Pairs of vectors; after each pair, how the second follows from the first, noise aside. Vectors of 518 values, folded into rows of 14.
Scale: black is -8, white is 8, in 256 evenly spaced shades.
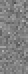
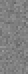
shrunk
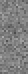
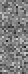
scaled up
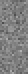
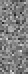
scaled up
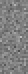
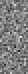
scaled up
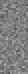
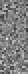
scaled up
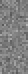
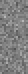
wrapped around
